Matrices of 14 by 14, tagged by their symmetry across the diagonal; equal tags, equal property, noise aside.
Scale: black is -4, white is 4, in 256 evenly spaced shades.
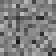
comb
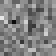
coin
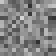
coin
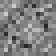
comb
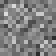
comb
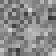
comb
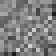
comb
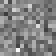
coin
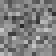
coin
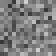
coin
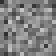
comb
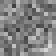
comb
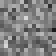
coin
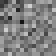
comb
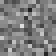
coin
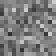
coin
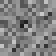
comb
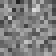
coin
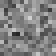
coin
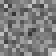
comb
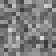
coin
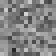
coin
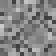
comb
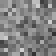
comb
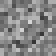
comb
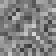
comb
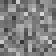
coin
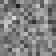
coin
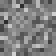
comb
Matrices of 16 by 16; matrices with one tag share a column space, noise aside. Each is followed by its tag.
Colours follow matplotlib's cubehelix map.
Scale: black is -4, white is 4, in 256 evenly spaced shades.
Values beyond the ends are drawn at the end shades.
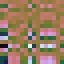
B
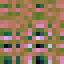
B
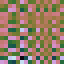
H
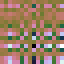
B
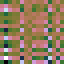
H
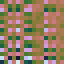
H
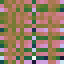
H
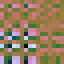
B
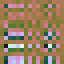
B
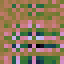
B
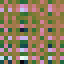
H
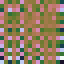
H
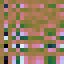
B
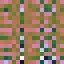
H
